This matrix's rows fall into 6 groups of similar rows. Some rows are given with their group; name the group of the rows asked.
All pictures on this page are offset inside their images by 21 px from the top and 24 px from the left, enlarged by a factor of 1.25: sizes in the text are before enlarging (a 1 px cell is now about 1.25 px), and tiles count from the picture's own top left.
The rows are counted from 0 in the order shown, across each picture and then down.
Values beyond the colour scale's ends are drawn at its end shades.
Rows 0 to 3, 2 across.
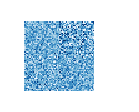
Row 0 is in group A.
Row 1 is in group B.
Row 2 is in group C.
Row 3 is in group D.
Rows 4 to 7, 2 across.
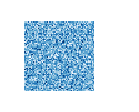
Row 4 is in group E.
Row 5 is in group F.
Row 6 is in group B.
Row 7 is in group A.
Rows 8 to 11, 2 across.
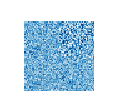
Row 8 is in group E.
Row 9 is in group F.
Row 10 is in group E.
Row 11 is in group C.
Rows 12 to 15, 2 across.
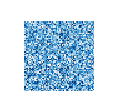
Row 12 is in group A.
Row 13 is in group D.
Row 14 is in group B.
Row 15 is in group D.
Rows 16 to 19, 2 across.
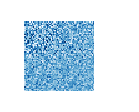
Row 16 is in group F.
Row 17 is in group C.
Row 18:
A
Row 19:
D
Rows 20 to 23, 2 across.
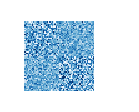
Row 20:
A
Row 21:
D
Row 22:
E
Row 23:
C
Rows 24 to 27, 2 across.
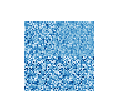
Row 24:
F
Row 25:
F
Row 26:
B
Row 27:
B
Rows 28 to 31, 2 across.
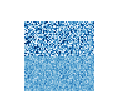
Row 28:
C
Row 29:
F
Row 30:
F
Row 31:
F
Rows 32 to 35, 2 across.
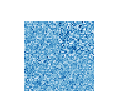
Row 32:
A
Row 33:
D
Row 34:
D
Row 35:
C
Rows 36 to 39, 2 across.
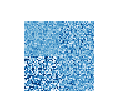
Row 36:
E
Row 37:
F
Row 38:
E
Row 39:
E
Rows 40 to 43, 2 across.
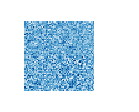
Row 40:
B
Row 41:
C
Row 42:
E
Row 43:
D
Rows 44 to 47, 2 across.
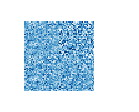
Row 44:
B
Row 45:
E
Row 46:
B
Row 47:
A
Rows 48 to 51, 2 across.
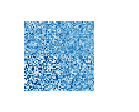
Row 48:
B
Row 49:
D
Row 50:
E
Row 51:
A
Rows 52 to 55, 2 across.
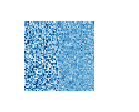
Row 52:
F
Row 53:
B
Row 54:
A
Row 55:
C
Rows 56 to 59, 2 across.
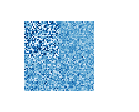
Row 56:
D
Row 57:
D
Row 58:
B
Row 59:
D
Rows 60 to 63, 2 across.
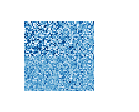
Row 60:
D
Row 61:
C
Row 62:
F
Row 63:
C
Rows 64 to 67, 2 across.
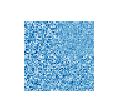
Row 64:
A
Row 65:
E
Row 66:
E
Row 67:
B
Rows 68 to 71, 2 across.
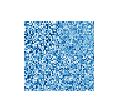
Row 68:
F
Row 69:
C
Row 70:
F
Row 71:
B
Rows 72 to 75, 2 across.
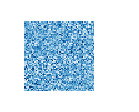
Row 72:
D
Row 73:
A
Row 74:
E
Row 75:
B
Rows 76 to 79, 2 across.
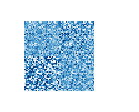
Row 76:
B
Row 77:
B
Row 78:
A
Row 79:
A
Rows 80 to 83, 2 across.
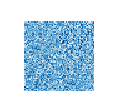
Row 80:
E
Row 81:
F
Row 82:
A
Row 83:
E
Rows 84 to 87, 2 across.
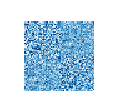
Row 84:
E
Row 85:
B
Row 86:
B
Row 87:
D
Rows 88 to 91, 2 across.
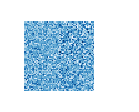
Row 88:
E
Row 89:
A
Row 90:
E
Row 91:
D
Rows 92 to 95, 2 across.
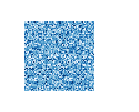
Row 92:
E
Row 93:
D
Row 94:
B
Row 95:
B
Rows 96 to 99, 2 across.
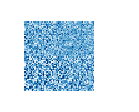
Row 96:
F
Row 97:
B
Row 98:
F
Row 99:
F
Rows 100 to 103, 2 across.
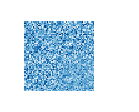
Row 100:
D
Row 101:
B
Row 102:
F
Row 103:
B
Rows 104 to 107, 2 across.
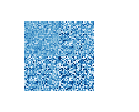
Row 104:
D
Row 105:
B
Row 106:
B
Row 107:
B
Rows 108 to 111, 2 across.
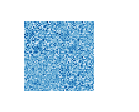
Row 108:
D
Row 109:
D
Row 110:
E
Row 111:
D
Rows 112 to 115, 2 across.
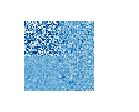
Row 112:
B
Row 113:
F
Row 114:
F
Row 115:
C
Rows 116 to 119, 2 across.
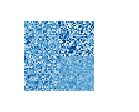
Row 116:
C
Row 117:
D
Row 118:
B
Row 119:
D
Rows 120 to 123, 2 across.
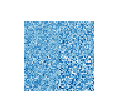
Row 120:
C
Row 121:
F
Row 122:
D
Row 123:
A
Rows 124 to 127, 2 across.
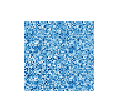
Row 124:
D
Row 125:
D
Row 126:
B
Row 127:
D
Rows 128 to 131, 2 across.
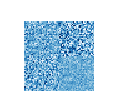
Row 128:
B
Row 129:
D
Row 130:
F
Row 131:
B
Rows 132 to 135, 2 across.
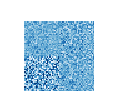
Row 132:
C
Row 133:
C
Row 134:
F
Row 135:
C
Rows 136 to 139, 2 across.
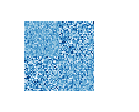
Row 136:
F
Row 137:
C
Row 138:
C
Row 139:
F
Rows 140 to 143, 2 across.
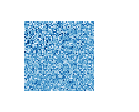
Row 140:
F
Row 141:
B
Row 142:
E
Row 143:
C
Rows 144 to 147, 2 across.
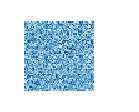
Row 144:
B
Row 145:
E
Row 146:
E
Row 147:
E
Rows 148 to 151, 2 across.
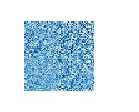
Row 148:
D
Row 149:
A
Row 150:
E
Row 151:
A
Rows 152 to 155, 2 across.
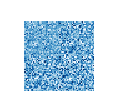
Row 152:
B
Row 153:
D
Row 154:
D
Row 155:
B
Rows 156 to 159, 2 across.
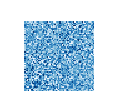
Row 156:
A
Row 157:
D
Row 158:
D
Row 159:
D
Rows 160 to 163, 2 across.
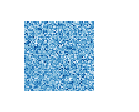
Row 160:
C
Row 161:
E
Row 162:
D
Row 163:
B
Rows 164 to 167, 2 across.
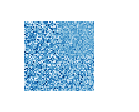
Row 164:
A
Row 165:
C
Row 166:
B
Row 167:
F
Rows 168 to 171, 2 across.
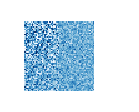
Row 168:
A
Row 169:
C
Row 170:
A
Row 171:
D
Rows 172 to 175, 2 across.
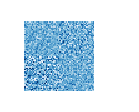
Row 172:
A
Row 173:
F
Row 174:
B
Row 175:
E
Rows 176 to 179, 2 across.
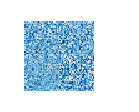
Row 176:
A
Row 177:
F
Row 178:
E
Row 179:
B
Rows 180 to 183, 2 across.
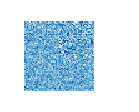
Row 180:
B
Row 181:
E
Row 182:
A
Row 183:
B
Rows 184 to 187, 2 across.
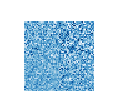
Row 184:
E
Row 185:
D
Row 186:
A
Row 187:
B
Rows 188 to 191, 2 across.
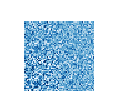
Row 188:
D
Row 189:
E
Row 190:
D
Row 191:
C
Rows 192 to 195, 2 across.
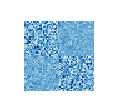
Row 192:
C
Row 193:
C
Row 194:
E
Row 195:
A
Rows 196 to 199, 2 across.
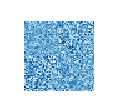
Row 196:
B
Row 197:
C
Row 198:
A
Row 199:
D
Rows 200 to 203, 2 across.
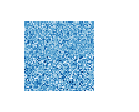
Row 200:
F
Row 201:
E
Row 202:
D
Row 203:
C
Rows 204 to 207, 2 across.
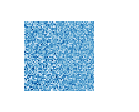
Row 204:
A
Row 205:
F
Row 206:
E
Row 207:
E
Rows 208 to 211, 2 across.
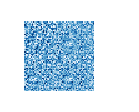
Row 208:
A
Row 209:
B
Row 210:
B
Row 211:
B
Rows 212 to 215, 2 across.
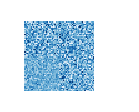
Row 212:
A
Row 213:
D
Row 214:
E
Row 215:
C
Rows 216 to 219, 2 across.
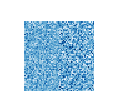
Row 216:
B
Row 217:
C
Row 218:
F
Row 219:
A
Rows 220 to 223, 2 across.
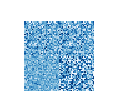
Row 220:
B
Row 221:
B
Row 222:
E
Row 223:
A
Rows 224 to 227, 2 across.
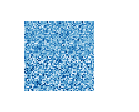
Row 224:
D
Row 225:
D
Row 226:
D
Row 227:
A
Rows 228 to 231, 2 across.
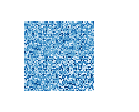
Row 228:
E
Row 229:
B
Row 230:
E
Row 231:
E
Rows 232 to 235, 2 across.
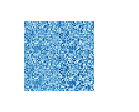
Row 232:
D
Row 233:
D
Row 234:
D
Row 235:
D
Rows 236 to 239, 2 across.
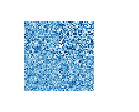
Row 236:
D
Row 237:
E
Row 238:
B
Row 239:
D
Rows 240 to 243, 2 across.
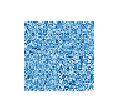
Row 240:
E
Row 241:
B
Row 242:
F
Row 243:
E
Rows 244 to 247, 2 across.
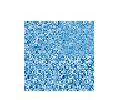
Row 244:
C
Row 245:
B
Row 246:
F
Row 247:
F
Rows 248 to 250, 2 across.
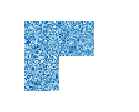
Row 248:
C
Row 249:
D
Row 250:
E
